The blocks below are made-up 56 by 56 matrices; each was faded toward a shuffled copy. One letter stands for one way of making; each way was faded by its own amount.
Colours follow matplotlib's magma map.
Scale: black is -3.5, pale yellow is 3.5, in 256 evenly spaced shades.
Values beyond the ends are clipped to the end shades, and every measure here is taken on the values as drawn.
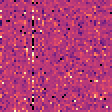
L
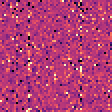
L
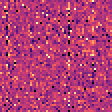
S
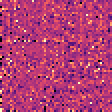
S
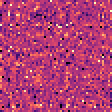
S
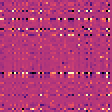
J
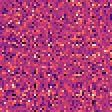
S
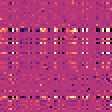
J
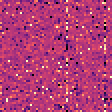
L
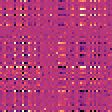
J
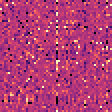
L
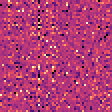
L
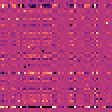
J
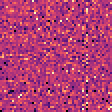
S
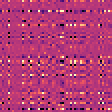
J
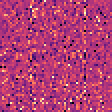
S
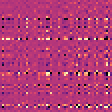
J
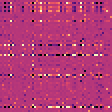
J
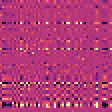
J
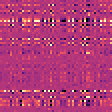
J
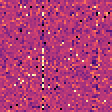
L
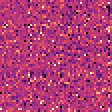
L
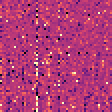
L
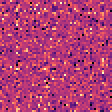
S
